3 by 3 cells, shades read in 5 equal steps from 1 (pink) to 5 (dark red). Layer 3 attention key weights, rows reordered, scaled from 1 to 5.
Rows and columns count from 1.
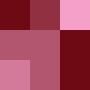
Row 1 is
5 4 1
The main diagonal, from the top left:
5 3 5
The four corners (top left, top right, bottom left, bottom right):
5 1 2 5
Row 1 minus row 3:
3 1 -4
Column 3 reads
1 5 5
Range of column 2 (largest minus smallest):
1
